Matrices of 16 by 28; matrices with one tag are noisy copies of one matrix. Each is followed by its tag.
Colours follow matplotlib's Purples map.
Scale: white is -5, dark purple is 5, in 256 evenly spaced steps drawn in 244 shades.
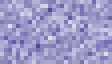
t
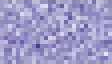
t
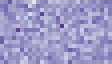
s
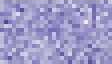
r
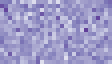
s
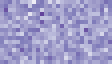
s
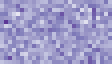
r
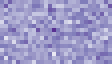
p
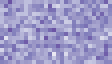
p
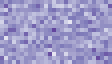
p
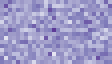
p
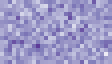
t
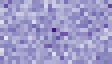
p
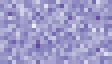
t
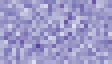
t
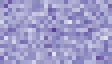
p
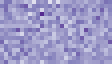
s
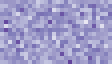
r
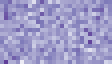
s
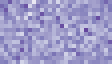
s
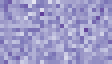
s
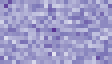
p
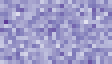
r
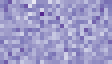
s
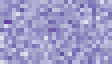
r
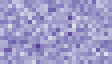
t
